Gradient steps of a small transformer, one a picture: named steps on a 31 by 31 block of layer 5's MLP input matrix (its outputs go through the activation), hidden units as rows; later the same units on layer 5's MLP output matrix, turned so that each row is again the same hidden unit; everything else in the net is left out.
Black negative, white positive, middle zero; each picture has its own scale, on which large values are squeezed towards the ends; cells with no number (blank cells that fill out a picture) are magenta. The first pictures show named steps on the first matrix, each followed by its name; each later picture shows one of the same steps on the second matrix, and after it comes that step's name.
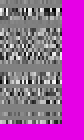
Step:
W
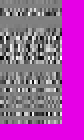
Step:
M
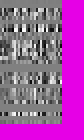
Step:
W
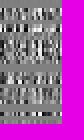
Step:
W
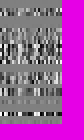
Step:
M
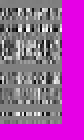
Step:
W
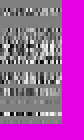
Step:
M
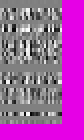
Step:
W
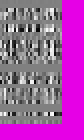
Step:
W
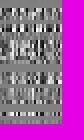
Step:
W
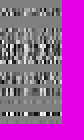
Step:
M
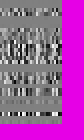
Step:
M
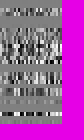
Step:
M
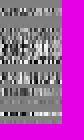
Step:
M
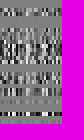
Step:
M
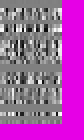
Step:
W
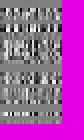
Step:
W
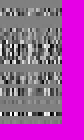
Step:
M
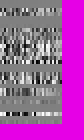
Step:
M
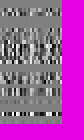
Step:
M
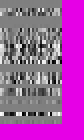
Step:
M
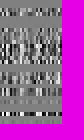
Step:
M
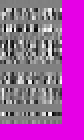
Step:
W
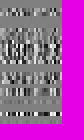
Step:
M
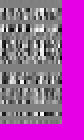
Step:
W
